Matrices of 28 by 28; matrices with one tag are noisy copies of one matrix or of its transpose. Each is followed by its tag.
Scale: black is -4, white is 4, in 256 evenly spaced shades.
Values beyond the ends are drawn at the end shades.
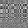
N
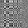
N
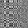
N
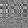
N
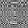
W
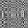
W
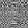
W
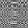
W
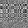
N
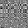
N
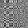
N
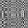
W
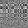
N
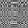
W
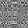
W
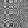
N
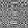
W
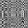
W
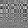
N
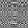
W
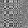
N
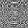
W
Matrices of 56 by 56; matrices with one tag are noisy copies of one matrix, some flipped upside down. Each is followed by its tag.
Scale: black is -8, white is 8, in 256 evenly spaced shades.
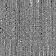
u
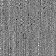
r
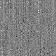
r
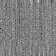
u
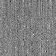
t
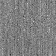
t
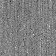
t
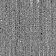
u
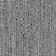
r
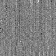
u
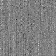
r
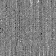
u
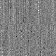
r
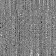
u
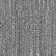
u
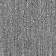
t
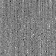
t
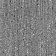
t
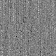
r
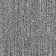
t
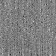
t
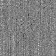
r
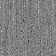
r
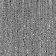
t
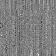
u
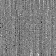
u
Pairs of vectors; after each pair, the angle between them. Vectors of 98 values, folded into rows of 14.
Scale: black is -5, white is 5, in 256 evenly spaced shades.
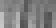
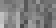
nearly parallel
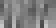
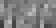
nearly opposite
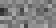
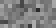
orthogonal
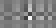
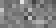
partly aligned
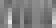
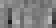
nearly opposite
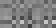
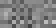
nearly parallel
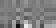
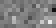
orthogonal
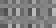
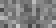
partly aligned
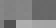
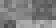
nearly parallel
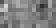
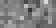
orthogonal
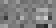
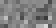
nearly opposite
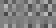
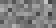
partly aligned
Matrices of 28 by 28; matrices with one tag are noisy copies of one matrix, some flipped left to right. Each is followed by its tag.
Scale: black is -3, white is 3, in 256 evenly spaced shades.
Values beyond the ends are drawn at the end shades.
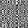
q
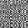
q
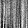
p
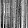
p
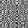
q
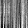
p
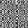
q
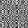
q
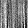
p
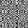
q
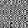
q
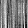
p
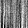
p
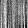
p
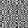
q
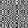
q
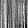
p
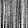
p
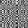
q
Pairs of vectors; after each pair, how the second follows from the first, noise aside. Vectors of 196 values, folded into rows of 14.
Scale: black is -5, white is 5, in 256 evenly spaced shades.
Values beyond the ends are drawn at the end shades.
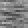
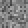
shuffled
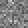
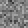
negated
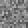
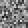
scaled up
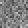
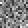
scaled up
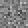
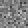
negated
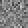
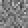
negated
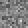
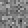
negated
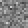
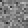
negated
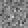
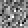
scaled up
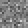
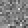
shuffled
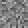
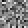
scaled up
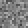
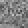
shuffled
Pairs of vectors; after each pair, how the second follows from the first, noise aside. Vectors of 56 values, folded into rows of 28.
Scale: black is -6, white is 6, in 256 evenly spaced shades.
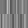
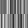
scaled up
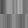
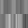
reversed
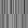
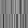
reversed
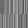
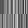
scaled up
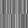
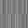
shrunk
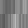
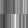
scaled up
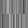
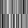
scaled up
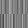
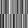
scaled up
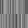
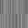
shrunk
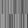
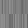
shrunk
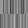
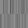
shrunk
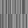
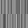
reversed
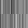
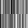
scaled up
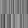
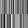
scaled up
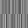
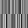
scaled up
